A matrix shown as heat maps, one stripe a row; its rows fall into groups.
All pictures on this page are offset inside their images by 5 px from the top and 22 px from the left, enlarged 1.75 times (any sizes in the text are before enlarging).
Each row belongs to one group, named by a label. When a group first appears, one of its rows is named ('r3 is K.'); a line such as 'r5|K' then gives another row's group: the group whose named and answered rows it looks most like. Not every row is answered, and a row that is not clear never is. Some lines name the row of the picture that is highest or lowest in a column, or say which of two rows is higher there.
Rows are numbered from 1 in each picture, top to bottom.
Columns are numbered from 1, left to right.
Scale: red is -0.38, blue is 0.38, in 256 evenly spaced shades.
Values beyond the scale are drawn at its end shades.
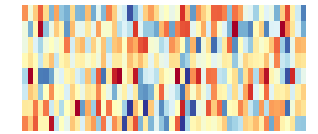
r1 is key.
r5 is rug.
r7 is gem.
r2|key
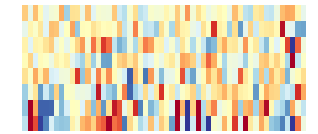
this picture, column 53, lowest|6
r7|rug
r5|gem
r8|rug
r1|key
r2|key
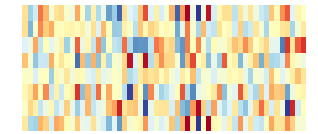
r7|rug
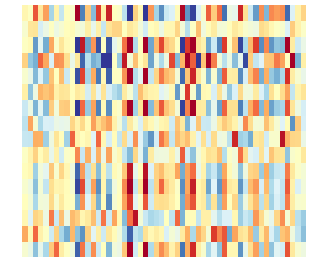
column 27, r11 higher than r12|Yes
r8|rug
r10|gem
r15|key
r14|key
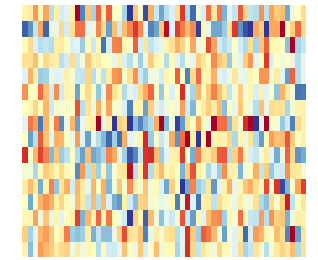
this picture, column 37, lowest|8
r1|gem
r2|key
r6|key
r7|gem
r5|rug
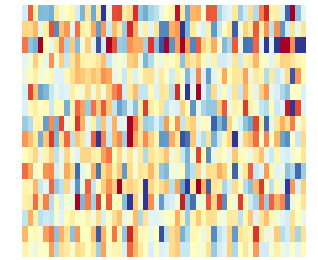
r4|key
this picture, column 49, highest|3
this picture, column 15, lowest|13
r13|gem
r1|rug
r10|rug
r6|rug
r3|key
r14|rug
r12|rug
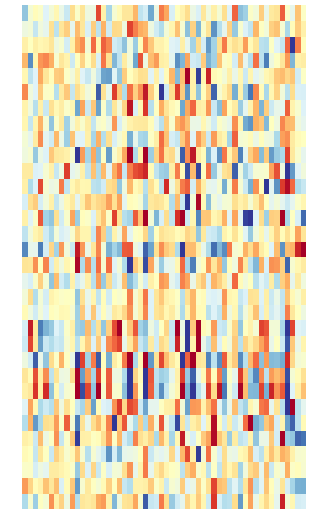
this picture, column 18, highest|27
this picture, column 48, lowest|25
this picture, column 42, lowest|25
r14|key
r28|key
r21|rug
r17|gem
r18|key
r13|rug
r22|rug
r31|key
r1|key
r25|gem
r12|key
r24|gem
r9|key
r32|key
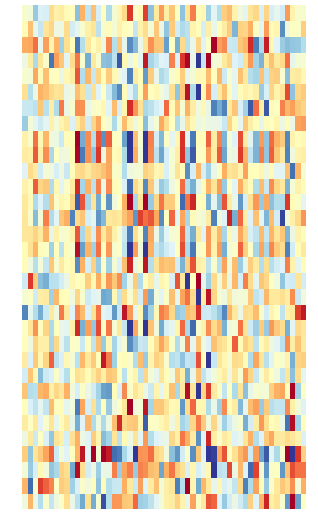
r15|gem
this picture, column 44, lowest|3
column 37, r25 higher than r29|No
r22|key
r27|rug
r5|gem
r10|gem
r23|rug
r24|rug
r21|gem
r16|gem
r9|gem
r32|rug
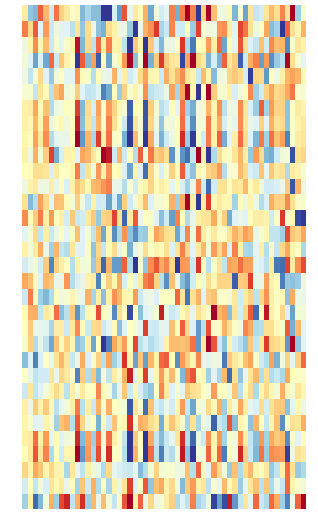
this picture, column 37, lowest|20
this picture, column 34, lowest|10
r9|gem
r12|rug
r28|gem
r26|gem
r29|gem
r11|gem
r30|key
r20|key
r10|rug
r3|gem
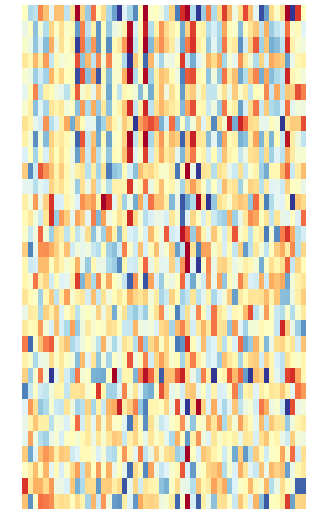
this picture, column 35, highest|1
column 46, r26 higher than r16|No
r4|gem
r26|rug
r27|gem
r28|rug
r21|key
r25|key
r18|gem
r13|rug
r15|key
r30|gem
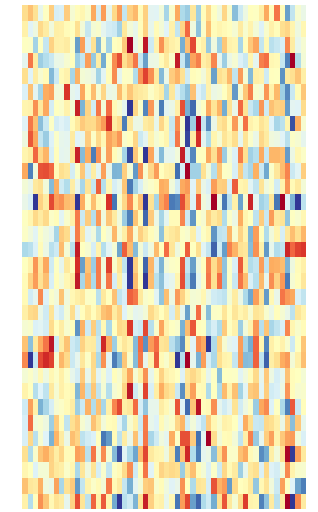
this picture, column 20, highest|8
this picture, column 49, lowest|1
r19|key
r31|key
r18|gem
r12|key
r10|gem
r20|rug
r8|rug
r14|gem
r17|gem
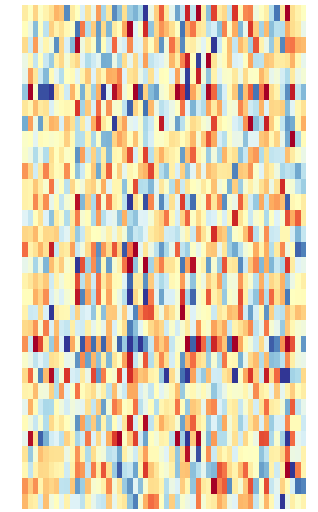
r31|key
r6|rug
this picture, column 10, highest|3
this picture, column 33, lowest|17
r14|key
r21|key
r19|gem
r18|gem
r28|rug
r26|rug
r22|key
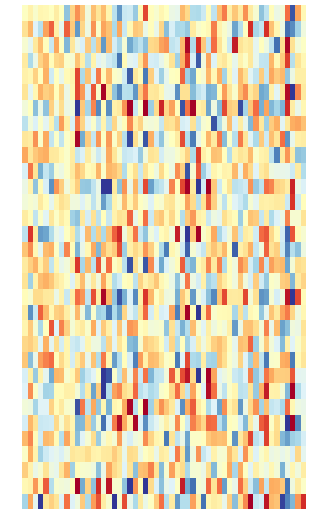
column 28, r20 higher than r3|Yes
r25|rug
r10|key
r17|gem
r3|key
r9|gem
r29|rug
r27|rug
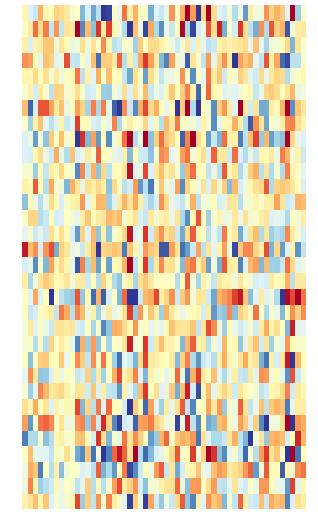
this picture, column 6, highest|19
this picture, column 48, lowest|2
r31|rug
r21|rug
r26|gem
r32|gem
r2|gem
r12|key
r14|rug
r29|rug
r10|key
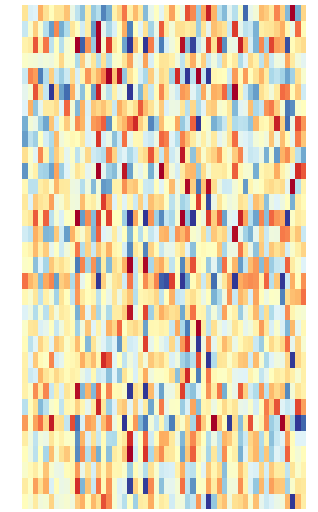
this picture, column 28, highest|18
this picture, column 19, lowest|5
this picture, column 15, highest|18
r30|gem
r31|gem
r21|rug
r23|rug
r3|gem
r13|rug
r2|key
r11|key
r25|gem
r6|key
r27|key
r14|gem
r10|key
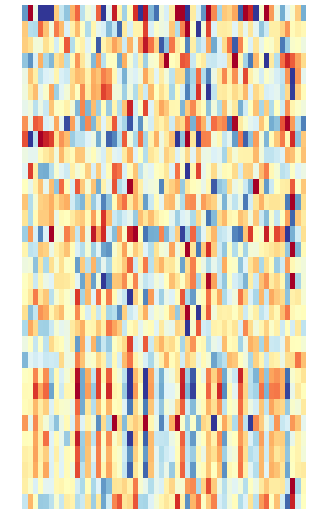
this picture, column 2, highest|9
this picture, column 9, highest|8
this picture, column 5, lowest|9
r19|gem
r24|gem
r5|rug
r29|gem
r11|rug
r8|key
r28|gem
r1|rug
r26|gem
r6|rug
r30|gem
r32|rug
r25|gem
